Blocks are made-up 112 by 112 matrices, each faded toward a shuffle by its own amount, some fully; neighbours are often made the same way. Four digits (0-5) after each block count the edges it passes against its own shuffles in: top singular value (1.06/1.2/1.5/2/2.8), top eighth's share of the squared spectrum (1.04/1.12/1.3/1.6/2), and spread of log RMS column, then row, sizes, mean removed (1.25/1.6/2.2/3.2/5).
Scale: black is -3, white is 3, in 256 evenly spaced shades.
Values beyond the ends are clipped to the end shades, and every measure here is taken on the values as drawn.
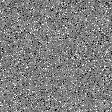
3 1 0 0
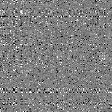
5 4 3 3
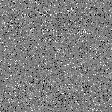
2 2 0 0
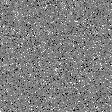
3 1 0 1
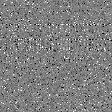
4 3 1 2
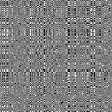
5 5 4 4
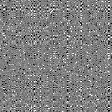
5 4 3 3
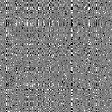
5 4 3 3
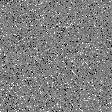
3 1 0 0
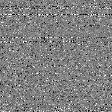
2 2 0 3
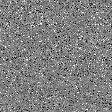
0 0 0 1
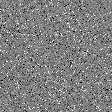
0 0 0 0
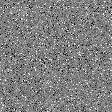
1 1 0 1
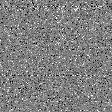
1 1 0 2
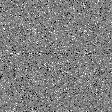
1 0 0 1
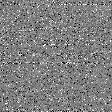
1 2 1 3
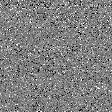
1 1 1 2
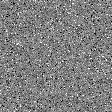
0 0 0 0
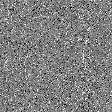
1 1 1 0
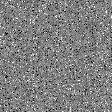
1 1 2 0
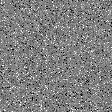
0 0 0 0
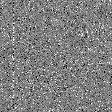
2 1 1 0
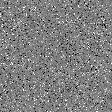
1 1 0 0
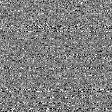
1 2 0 4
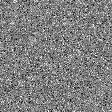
0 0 0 0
